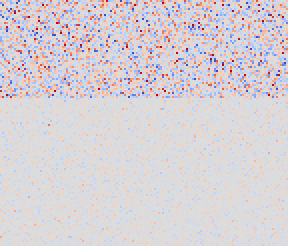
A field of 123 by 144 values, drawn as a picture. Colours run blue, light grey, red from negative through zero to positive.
A few values lie far out on both sides of the bulk. Neither half mirrors the other. A horizontal seam about 40% of the way down splits the table, and the bottom part is calmer. There are no regular stripes. The grain is fine, like static. There is no overall slope.
